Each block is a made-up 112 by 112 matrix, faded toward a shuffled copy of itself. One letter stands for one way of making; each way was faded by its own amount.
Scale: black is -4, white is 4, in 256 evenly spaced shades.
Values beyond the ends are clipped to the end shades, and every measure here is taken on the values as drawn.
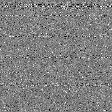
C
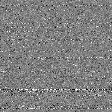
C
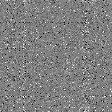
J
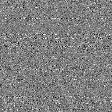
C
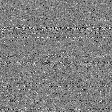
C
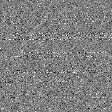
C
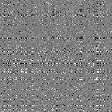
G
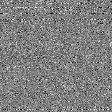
C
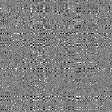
G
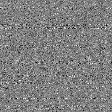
C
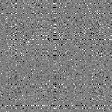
G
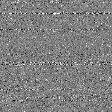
C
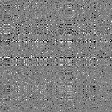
G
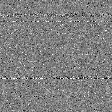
C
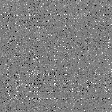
J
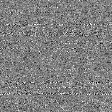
C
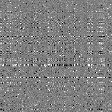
G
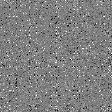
J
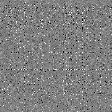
J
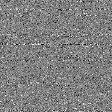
C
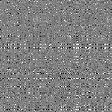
G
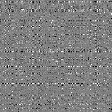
G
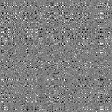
G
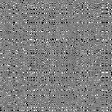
G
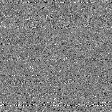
C
